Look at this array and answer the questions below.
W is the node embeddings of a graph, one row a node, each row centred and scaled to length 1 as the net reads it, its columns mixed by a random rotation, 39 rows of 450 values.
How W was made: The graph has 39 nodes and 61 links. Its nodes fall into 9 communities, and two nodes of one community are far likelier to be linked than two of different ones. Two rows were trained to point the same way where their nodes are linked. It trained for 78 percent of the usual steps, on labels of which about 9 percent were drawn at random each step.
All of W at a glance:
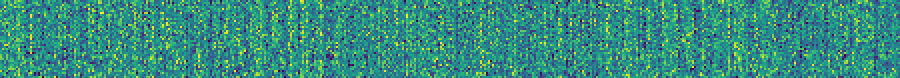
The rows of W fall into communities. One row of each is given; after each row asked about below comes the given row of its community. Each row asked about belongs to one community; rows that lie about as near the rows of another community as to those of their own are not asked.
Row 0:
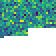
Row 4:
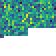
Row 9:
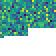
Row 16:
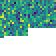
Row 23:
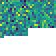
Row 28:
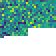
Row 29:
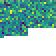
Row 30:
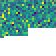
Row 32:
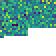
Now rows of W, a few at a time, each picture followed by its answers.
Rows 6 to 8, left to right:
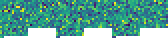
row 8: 32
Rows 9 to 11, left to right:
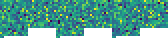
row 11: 9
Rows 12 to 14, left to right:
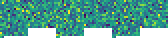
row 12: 23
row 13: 16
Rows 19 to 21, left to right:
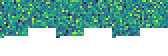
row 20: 0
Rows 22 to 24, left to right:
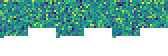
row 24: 29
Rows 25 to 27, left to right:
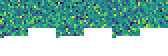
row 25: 28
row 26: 30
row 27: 28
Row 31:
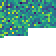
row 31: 30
